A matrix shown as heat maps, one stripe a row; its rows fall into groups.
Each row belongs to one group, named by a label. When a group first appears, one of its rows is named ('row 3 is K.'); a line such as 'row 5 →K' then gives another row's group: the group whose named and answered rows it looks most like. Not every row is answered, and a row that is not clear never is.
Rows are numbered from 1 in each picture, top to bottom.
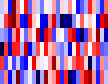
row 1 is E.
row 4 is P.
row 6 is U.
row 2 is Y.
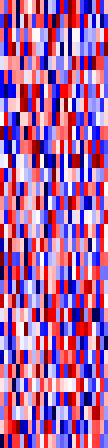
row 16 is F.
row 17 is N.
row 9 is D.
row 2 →D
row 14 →N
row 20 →P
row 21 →U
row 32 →P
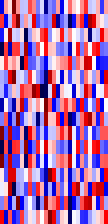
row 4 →P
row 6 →F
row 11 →P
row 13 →F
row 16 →F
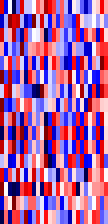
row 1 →F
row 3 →N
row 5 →Y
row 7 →Y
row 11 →N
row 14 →D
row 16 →P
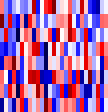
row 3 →D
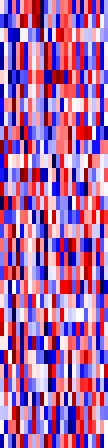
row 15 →P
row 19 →U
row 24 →N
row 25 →E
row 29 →Y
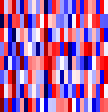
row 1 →N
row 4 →U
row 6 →F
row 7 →N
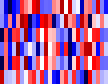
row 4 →U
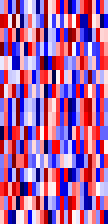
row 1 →U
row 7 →N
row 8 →U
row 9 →U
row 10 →P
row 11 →N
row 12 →E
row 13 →U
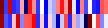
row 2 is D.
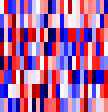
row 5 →P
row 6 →E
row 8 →D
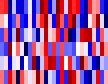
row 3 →U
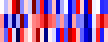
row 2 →F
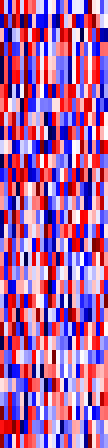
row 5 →P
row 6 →P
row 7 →D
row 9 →N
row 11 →Y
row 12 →P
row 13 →Y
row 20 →F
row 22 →F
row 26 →E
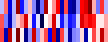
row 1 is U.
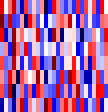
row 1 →N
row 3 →E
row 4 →E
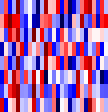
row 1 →U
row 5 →U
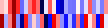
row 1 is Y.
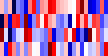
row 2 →P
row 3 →D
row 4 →F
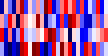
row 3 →F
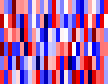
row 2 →N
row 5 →U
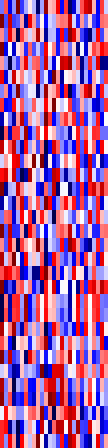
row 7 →U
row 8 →E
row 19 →N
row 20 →Y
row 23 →P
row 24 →N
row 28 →F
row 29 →F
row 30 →D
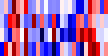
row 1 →E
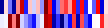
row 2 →Y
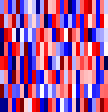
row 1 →U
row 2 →N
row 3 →D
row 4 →P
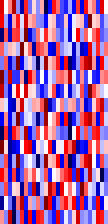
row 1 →N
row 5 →U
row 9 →U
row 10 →P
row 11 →D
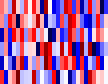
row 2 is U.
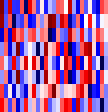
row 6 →U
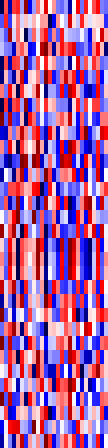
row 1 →P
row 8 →P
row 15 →U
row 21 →N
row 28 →D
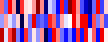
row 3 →N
